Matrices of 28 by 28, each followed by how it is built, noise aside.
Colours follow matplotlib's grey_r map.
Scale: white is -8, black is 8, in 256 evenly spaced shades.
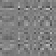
low rank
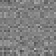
low rank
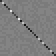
diagonal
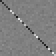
diagonal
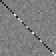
diagonal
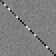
diagonal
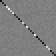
diagonal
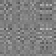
low rank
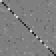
diagonal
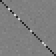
diagonal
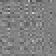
low rank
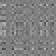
low rank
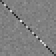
diagonal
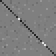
diagonal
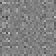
low rank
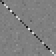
diagonal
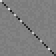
diagonal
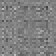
low rank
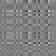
low rank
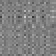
low rank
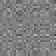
low rank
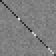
diagonal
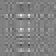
low rank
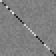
diagonal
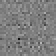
low rank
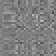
low rank
